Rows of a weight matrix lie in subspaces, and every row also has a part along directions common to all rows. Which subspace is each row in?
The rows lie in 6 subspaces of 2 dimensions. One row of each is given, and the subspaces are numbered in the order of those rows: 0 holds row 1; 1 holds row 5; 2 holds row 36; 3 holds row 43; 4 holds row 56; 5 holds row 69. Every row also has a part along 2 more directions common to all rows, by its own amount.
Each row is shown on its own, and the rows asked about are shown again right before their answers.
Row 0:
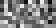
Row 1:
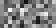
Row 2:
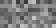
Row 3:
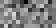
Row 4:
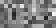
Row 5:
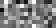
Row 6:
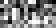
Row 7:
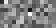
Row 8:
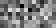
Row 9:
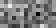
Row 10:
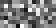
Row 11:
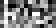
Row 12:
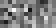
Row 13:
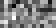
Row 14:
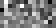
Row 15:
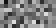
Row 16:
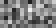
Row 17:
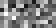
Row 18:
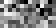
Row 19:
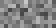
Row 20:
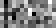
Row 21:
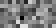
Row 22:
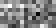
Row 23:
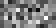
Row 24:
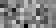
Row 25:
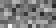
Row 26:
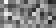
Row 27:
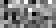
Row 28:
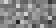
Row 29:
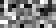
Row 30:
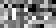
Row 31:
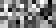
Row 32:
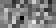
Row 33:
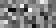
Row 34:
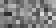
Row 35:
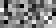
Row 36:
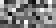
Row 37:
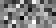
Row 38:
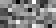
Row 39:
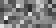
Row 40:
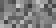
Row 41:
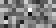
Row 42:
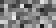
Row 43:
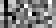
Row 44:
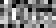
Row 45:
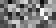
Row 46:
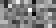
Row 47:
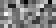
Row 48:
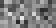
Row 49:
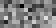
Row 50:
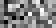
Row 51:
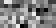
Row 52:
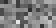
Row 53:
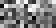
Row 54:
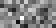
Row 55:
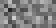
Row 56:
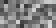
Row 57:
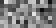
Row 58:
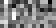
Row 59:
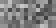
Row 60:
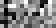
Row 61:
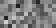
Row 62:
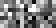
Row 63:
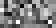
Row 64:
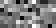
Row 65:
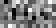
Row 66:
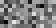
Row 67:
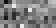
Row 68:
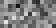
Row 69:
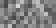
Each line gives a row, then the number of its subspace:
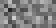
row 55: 0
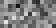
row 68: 5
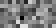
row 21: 2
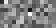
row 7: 5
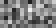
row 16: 0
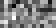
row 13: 4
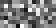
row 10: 2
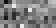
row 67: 2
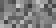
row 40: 5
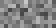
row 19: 0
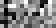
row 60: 0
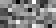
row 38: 1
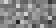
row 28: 4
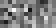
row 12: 0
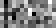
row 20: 3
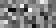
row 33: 0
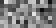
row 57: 2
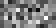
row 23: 3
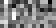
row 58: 4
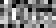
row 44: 4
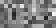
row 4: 1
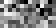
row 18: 3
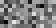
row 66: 1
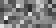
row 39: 5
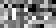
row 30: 1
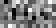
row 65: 4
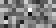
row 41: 5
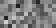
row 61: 5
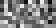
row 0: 2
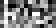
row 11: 3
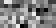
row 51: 2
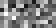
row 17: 2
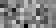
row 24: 2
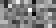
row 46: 1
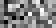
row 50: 5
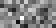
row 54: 2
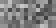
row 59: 3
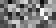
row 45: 3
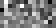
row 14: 1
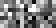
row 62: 3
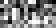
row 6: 0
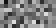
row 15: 5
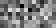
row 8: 3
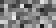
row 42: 4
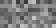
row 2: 2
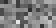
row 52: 4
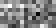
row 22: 3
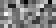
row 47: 0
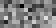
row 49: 1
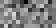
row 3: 0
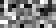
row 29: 4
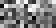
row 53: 3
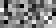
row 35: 1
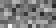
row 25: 4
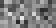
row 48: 2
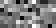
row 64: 1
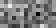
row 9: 3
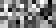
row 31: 3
